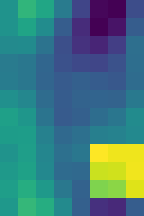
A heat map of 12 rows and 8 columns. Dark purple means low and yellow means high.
Neither half mirrors the other. The bottom right is the roughest part. Overall the values sit about 40% of the way up the scale. The bottom right is the ninth with the highest average. The centre is the smoothest part. An odd patch, higher than its surroundings, sits in the bottom right. The top right is the ninth with the lowest average.
